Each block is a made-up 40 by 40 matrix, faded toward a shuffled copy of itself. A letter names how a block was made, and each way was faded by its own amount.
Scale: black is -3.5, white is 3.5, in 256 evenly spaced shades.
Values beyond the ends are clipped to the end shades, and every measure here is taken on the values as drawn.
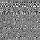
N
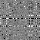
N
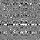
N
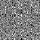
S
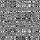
N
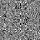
S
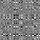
N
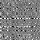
N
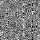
S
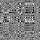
N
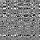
N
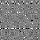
N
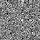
S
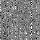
S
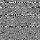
N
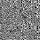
S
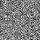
S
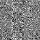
S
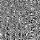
S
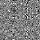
S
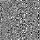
S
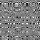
N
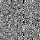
S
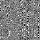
S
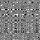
N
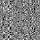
S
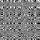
N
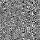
S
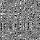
S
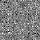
S
